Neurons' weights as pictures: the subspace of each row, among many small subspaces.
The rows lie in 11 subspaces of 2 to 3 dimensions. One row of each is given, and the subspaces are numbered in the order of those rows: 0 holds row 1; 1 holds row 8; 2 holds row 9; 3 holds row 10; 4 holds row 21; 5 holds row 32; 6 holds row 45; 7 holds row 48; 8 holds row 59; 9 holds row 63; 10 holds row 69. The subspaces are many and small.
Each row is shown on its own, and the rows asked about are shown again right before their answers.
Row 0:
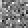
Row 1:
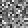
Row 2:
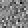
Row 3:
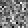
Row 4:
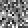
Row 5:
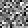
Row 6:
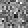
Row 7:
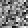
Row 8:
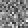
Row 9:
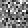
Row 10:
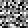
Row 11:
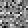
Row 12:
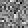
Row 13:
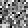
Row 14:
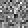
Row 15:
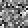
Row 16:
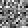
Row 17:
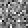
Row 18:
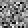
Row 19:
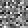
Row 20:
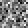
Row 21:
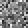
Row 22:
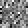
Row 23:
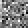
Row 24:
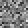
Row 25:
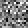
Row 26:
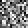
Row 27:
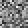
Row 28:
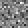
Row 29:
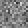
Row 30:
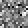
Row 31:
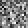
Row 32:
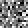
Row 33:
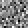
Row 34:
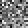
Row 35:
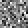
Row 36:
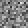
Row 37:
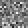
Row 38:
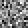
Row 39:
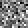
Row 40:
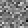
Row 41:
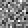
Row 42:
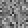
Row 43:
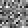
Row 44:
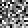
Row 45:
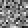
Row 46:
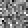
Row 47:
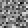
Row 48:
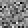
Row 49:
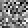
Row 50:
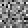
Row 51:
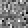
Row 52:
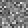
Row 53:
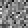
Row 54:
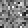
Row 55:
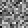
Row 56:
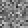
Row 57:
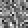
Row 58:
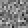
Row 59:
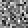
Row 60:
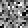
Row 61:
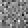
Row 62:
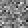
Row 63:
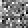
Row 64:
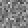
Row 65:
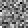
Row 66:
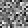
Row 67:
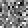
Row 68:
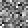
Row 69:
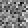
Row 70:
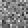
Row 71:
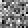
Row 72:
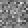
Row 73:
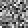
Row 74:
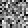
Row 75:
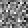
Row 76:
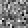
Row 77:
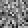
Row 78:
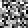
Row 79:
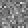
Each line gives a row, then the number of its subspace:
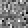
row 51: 4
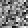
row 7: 6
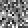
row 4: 1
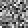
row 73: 4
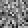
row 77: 1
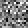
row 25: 2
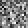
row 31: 8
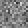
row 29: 2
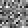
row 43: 6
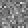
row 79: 7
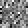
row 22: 6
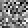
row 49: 2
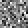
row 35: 8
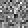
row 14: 1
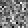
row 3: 8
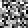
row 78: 9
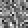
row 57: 1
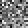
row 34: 0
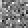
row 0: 9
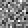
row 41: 2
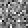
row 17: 10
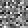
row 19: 3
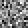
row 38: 5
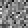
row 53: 6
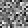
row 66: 2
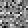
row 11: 3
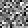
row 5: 2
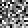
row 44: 0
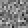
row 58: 4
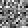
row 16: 6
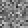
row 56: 0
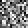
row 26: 8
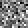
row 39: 9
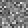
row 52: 7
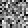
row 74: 4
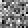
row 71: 9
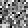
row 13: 6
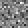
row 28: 9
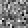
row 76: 4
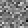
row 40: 10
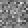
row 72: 10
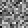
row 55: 4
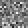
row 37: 7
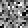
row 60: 5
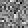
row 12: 1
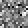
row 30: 5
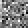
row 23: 9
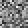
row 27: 0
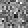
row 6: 1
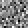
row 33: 8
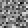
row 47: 3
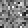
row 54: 5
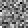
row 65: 4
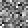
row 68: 0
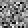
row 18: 7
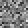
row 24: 10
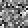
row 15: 5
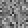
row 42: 1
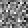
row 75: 10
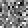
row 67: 5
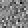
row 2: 8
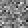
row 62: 10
